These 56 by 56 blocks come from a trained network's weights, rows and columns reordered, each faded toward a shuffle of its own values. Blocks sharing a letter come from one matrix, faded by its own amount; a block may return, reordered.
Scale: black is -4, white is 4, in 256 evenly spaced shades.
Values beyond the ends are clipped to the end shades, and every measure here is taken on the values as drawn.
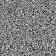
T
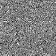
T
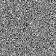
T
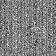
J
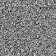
T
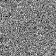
T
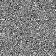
T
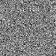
T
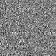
T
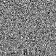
T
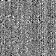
J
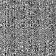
J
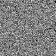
T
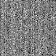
J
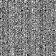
J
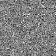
T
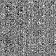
J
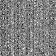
J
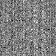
J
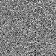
T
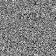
T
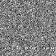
T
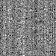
J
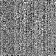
J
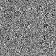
T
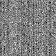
J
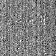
J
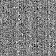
J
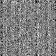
J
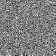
T
